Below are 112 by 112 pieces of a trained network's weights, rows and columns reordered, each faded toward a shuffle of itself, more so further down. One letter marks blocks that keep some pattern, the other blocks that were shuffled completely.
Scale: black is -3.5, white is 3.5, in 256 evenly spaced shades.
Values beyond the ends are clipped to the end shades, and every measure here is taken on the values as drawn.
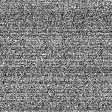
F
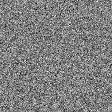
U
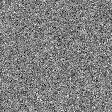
U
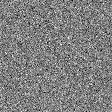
U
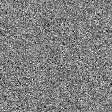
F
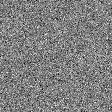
U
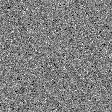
U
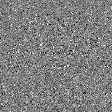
F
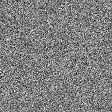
U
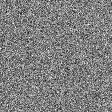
U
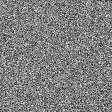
U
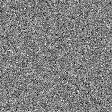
U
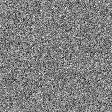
F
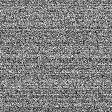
F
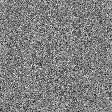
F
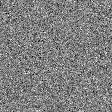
U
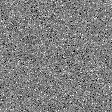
U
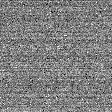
F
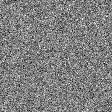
U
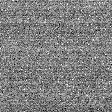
F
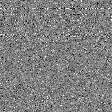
F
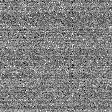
F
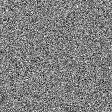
U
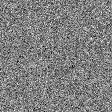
U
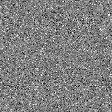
F
